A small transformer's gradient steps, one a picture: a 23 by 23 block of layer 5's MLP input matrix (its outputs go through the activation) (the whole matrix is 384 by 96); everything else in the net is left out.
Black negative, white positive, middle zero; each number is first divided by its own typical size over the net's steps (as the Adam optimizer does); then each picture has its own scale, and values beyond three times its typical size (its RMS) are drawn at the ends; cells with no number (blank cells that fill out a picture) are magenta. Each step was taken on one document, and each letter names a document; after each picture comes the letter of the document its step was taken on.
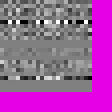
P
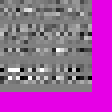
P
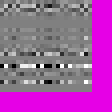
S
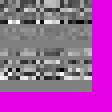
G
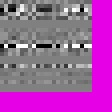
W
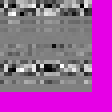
S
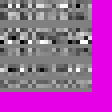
W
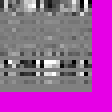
S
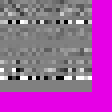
P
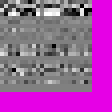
S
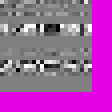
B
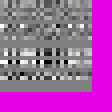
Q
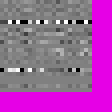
P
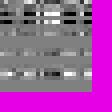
B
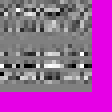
G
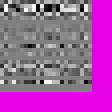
S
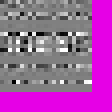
W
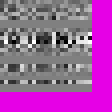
W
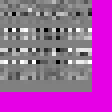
P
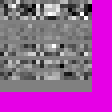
G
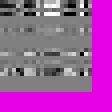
B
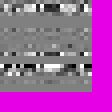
G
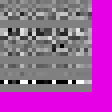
W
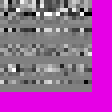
G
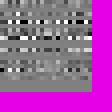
P
